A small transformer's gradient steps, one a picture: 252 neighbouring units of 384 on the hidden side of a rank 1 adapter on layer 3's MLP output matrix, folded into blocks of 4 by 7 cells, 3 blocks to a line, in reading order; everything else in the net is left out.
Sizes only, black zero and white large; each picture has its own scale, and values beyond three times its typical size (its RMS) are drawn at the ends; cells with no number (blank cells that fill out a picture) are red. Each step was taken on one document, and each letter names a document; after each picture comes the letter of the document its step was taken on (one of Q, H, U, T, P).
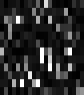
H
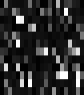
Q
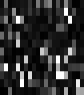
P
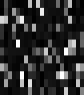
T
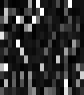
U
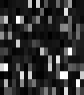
P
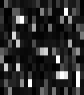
Q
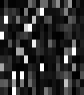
U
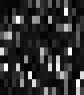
P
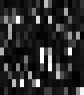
H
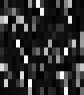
T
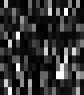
Q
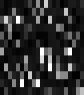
H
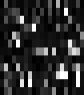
Q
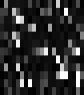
Q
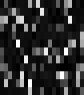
T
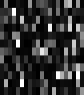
Q
